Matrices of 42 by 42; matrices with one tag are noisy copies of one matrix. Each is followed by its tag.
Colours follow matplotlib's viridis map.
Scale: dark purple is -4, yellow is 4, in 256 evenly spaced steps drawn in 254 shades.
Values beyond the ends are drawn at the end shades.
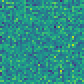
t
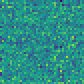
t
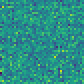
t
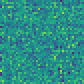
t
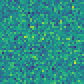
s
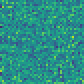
t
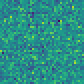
s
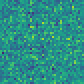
s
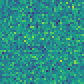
s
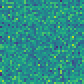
t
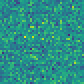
s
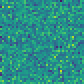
t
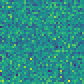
t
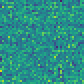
t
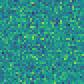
s
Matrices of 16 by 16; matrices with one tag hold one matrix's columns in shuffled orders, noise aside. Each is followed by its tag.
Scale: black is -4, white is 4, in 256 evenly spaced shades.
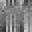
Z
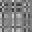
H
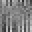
Z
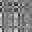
H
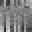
Z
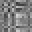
H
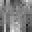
Z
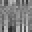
Z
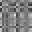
H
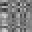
H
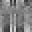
Z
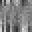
Z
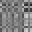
H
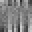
Z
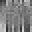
Z
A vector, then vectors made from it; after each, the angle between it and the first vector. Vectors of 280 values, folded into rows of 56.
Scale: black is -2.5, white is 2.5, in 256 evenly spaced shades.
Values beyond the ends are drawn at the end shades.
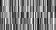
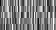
nearly parallel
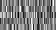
partly aligned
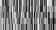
nearly opposite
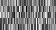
orthogonal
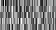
partly opposed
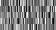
partly opposed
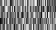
partly aligned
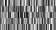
orthogonal
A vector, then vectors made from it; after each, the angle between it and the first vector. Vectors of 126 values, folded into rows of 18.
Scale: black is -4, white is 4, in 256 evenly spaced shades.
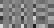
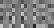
nearly parallel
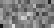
partly opposed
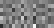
nearly opposite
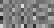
nearly parallel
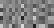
nearly parallel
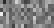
partly aligned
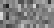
orthogonal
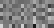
nearly parallel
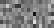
partly aligned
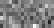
partly opposed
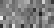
partly opposed
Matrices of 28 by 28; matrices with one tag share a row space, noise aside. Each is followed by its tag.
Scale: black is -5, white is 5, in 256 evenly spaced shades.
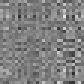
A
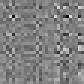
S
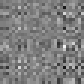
A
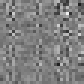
S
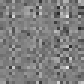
S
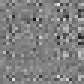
S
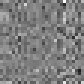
A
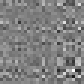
A
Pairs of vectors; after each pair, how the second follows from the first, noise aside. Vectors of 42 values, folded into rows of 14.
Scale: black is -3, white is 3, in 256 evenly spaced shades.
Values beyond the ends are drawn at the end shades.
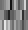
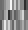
sign-scrambled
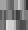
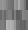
shrunk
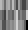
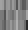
shrunk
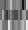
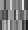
sign-scrambled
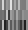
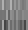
shrunk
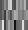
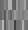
shrunk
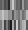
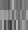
shrunk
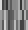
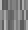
shrunk
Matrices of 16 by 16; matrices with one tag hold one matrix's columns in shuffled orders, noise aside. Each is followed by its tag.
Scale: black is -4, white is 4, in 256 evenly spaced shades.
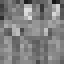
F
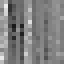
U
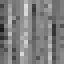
U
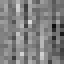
U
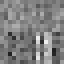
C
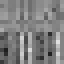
C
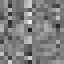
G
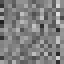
G
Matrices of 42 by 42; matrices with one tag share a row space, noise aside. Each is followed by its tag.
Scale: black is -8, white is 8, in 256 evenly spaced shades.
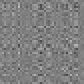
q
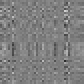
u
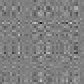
q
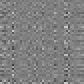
u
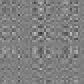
q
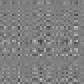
q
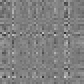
u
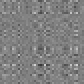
q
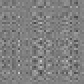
q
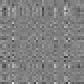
u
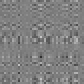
q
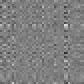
u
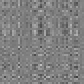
q
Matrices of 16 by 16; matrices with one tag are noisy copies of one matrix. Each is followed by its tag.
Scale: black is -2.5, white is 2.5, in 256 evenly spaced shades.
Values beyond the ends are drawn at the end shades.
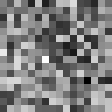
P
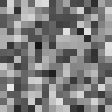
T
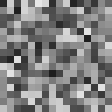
T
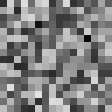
T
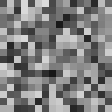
T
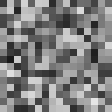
T
